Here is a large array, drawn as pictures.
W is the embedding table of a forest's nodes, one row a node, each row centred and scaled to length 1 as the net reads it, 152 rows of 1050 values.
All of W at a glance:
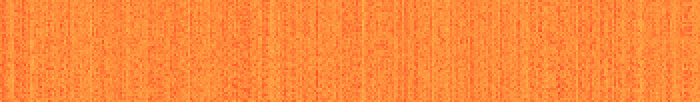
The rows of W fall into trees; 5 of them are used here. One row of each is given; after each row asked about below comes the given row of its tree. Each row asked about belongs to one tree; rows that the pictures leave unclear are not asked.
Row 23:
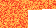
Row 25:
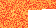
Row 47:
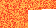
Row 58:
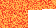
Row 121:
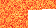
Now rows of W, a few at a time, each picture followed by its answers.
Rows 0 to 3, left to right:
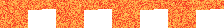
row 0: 47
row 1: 47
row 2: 25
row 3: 23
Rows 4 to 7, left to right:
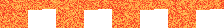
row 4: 58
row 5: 47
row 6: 58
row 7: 47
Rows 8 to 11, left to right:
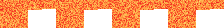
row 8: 23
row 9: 47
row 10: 25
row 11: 47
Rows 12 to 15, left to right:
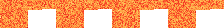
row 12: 58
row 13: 47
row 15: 58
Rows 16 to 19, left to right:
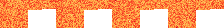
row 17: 25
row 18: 23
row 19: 47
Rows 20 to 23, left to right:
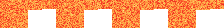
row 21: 25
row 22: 47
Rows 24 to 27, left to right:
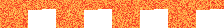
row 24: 121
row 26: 23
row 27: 47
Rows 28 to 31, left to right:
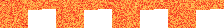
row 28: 23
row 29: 25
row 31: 58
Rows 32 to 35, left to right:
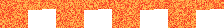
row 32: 58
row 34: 47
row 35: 25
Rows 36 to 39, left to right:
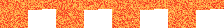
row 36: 47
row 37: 58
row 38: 58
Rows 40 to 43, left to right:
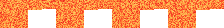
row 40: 25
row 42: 47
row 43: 47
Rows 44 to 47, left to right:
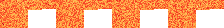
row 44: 25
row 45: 25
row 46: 47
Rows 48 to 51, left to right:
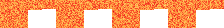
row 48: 47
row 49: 23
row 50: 58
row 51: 47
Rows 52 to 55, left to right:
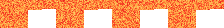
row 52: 47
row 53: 47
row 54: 58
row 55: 25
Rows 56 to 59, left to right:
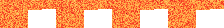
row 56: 47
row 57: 25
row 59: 23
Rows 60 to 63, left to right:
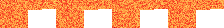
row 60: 58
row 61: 58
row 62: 25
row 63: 58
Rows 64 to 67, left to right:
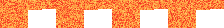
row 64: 25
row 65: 58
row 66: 25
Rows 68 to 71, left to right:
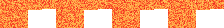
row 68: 58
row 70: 58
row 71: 25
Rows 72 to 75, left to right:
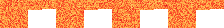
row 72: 58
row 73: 47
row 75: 47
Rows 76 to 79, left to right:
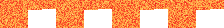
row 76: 23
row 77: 121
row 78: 23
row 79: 47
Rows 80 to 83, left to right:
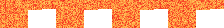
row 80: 25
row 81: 47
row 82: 25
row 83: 23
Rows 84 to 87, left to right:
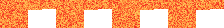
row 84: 58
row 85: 47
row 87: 47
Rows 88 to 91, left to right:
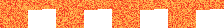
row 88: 58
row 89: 121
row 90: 58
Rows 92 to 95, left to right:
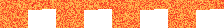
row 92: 58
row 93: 47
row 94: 58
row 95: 25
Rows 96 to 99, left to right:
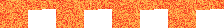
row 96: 25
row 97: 25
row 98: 25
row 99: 25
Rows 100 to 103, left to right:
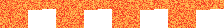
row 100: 58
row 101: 121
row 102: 58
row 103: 58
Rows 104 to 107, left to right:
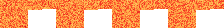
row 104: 58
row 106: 47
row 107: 25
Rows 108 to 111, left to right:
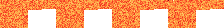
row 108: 121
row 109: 47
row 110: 25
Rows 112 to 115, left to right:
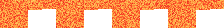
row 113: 47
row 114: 47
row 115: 23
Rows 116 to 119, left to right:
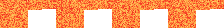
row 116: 25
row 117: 25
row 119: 25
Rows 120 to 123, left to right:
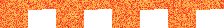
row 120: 25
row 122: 47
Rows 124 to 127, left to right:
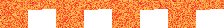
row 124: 58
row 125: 47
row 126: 25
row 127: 47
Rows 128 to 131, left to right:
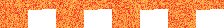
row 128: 25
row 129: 25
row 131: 25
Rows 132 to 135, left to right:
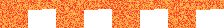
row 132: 58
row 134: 58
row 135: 58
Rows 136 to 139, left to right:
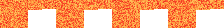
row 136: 47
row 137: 58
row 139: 23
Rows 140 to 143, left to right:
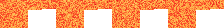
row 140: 25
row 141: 25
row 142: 47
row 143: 58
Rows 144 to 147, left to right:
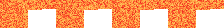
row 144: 25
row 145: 58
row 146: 25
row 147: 23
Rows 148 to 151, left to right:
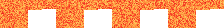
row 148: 47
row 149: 25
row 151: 58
